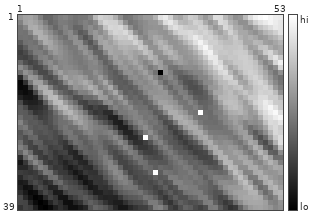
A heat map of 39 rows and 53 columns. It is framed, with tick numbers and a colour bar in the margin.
Slope: up to the top right. Ninth with the highest average: top right. Lone odd cells: 4, 3 higher and 1 lower than their neighbours. Grain: diagonal, down to the right. Mirror symmetry: none.
